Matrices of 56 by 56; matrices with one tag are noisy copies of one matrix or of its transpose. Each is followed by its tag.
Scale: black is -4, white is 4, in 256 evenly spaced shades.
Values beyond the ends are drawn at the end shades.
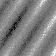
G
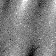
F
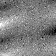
F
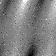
F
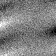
F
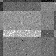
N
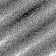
G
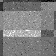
N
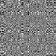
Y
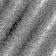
G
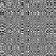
Y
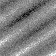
G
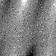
F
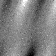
F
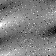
F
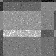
N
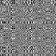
Y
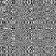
Y
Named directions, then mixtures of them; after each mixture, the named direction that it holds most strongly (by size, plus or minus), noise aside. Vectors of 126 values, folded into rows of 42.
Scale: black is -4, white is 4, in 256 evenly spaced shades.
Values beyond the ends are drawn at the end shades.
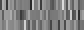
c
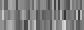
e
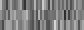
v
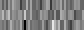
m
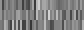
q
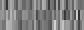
e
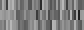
c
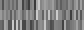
q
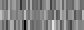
m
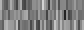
v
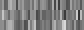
e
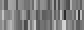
e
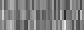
e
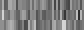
e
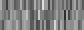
v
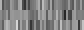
v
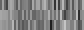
e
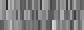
m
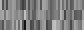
m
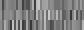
q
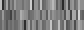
c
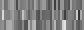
e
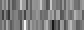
m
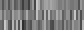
q
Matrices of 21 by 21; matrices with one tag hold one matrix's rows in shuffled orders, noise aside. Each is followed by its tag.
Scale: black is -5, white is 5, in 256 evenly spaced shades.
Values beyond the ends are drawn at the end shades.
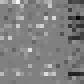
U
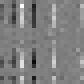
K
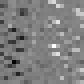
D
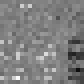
U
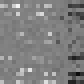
U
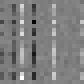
K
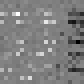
U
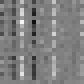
K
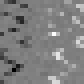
D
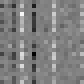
K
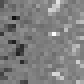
D
